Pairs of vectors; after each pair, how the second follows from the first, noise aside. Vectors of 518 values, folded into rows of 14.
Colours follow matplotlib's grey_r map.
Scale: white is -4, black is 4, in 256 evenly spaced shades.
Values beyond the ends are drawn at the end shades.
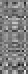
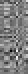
wrapped around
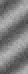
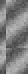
wrapped around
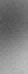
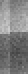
wrapped around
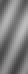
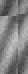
wrapped around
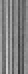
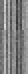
wrapped around
